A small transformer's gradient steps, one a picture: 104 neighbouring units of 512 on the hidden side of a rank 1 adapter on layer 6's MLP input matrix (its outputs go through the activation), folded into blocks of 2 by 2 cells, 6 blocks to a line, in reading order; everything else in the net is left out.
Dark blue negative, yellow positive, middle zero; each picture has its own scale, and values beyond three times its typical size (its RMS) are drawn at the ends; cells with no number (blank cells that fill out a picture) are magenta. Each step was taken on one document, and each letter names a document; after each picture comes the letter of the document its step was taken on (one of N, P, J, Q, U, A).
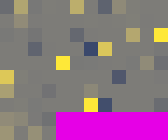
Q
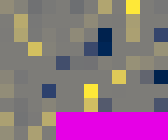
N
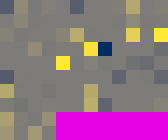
Q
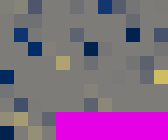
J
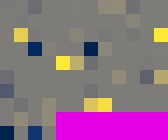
J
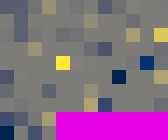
Q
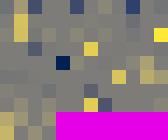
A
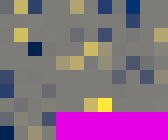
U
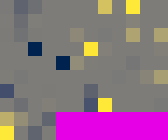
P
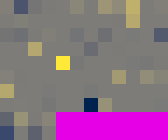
N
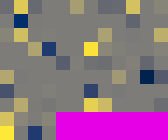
U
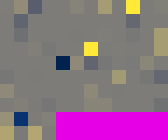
U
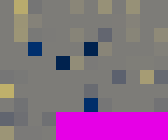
P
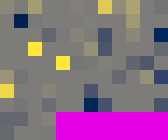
N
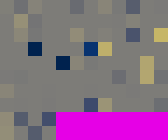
P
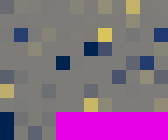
N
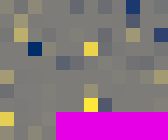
A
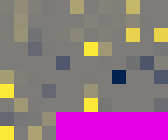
Q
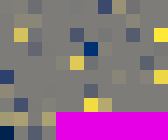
J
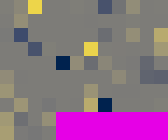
U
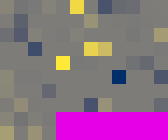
Q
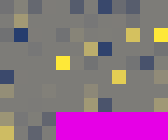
Q
